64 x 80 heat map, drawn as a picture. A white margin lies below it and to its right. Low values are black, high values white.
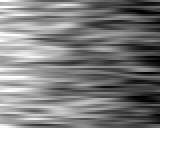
Streaks run across, left to right. On average the colour sits 50% of the way up the scale. The field climbs toward the left.
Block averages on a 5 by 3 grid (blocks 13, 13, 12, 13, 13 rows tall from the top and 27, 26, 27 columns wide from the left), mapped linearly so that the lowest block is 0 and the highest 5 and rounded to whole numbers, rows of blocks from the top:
4 3 0 / 5 2 1 / 5 2 1 / 5 2 0 / 4 3 1
